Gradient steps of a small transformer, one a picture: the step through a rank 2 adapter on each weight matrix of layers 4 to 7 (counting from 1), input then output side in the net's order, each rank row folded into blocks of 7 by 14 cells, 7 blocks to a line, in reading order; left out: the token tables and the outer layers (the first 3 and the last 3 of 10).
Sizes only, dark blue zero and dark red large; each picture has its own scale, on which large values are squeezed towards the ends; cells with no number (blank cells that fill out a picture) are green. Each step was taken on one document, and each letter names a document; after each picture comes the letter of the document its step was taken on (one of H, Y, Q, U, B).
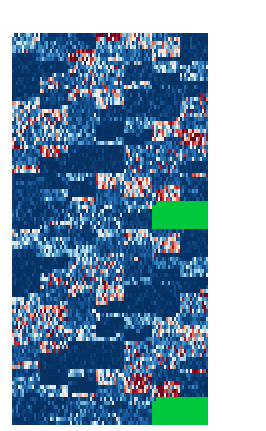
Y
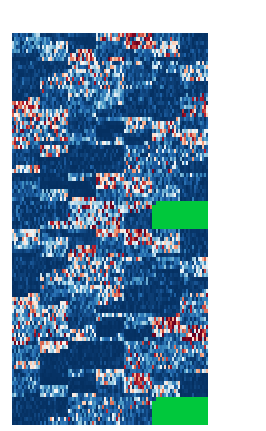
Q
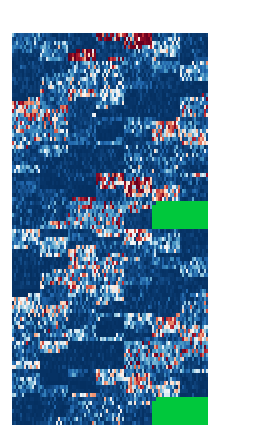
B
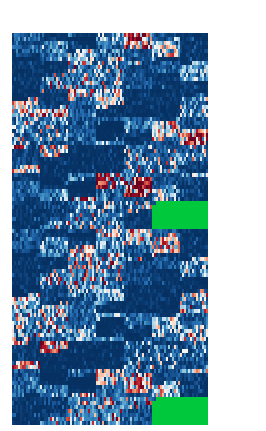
Q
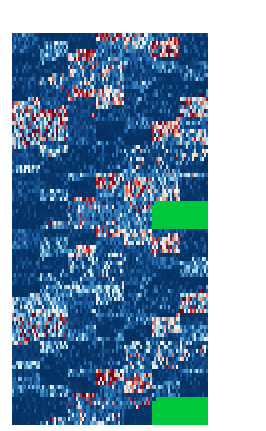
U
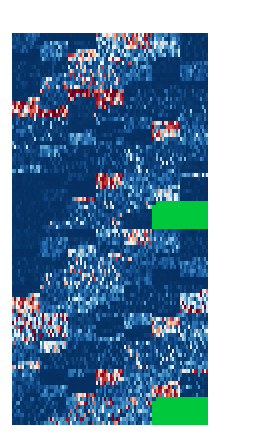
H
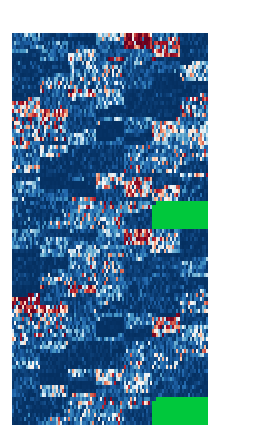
B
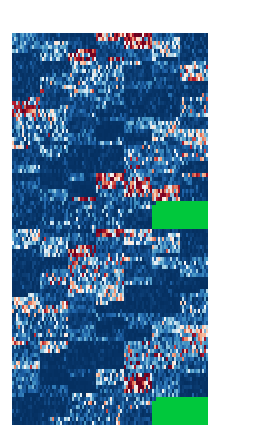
Q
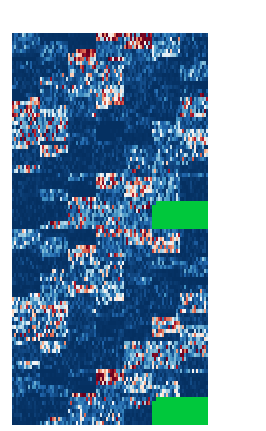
U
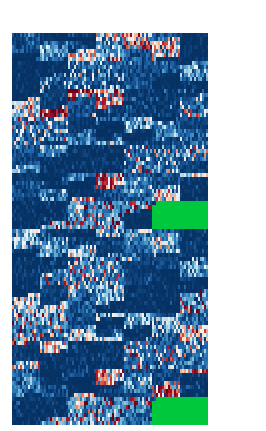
H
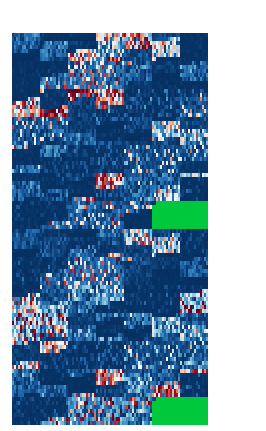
H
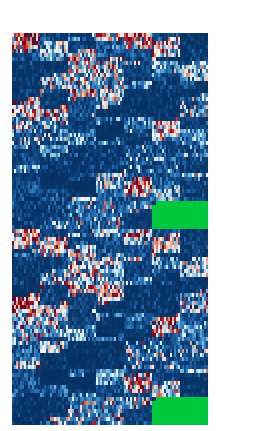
Q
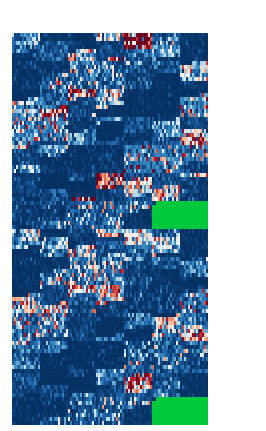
B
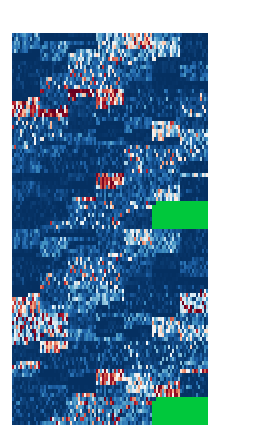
H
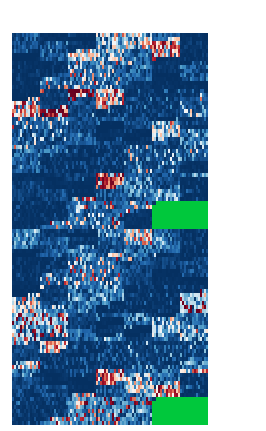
H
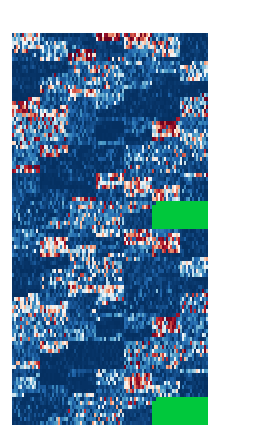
B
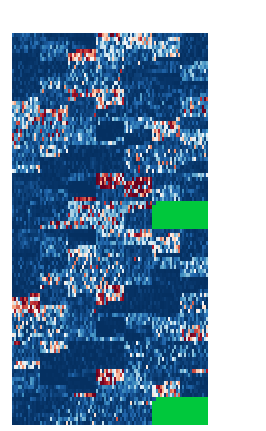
Y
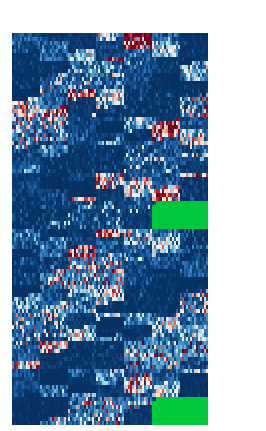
B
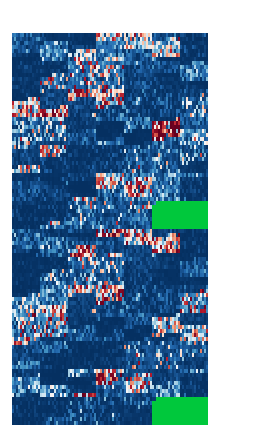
U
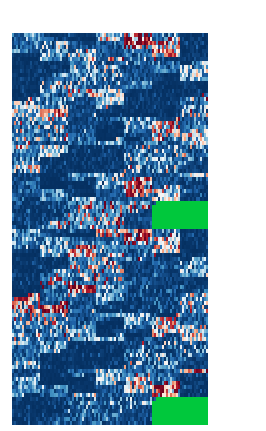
B
